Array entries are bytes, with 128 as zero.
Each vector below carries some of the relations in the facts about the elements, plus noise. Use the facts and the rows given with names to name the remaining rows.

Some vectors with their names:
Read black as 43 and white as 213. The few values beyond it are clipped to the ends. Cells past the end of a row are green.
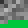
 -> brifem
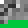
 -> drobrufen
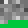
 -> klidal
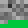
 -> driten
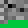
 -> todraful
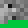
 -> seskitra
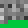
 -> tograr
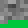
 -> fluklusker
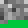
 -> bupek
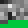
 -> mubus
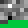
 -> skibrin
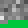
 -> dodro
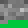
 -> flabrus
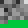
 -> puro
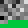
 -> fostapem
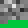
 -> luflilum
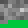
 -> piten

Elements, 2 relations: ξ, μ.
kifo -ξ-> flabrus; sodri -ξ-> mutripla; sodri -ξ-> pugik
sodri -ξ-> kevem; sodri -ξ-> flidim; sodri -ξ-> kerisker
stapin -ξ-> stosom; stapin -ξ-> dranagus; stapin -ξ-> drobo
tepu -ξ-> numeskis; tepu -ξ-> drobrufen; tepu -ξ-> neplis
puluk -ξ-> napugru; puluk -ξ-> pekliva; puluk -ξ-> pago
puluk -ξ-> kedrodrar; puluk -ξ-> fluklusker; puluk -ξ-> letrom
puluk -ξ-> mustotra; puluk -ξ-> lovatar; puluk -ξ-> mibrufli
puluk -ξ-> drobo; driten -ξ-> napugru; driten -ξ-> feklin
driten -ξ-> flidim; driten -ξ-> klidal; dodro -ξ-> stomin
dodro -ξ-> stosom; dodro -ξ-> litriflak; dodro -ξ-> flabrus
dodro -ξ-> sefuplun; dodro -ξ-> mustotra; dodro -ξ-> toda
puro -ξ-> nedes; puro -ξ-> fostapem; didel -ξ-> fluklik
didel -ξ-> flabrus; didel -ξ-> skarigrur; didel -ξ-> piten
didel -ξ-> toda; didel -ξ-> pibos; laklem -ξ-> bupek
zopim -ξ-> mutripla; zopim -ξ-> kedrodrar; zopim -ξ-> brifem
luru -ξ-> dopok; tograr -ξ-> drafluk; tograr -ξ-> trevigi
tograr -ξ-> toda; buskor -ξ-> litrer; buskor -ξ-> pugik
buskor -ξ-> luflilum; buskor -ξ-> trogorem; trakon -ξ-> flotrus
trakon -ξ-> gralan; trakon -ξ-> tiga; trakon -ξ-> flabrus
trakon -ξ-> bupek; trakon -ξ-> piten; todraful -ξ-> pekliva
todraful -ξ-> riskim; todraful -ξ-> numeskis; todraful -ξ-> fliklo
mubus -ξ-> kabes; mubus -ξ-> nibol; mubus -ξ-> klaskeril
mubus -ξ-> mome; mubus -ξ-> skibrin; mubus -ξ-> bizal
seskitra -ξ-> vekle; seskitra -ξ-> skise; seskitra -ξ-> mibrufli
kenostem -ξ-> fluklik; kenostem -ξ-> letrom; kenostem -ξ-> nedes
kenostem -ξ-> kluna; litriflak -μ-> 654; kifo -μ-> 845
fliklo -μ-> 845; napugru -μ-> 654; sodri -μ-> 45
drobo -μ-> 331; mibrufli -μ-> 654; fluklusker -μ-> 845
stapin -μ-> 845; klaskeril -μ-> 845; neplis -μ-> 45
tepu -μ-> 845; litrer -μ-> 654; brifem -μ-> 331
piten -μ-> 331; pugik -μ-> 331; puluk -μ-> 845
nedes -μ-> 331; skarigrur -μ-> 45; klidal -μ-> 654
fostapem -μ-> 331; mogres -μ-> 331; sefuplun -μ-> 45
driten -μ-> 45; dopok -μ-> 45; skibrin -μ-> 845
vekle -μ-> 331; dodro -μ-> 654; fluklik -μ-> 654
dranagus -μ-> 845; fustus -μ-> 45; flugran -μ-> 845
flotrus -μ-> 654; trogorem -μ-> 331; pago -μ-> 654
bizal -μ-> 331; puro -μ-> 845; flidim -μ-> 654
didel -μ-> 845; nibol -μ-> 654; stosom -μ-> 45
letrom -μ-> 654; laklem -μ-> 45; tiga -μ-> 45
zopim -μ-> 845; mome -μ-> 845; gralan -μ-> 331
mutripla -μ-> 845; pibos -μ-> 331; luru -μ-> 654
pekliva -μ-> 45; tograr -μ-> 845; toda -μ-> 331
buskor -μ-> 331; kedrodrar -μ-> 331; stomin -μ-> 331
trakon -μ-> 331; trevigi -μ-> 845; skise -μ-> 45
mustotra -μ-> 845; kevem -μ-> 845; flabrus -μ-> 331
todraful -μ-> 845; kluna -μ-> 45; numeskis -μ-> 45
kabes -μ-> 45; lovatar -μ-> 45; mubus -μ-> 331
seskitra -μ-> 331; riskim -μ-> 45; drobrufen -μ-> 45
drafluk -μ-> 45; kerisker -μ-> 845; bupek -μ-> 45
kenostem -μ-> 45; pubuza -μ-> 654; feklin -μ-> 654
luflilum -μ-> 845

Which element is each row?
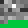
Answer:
litrer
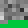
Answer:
stapin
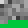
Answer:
drafluk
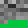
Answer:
fliklo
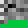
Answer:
tepu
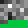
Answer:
bizal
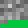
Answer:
flotrus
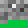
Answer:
sodri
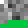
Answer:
skise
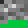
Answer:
pugik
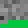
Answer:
mogres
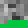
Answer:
vekle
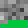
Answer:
dranagus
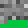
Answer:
trevigi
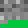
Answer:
pago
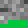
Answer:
litriflak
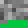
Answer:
tiga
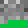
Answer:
flidim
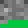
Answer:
kedrodrar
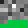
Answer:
buskor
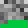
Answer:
laklem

